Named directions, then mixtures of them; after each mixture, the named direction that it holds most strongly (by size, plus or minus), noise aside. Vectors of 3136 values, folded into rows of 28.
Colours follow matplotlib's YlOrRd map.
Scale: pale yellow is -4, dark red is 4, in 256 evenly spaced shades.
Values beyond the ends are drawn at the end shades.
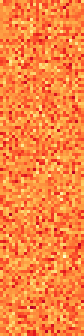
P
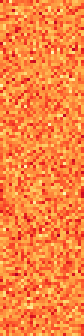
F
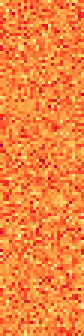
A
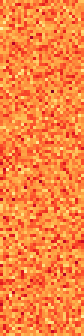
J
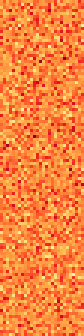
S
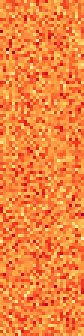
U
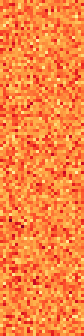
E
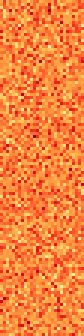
S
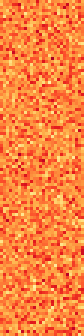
A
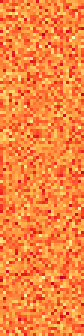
F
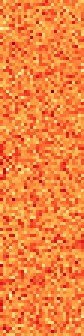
J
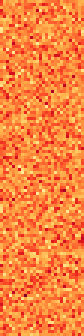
J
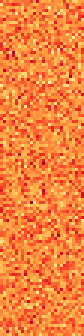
F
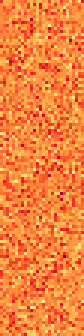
P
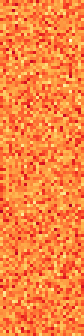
F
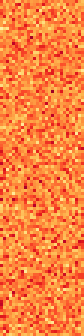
J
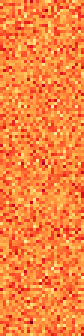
A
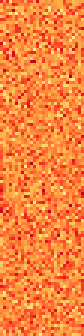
F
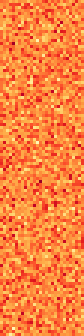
J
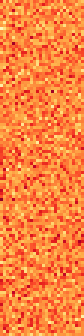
J
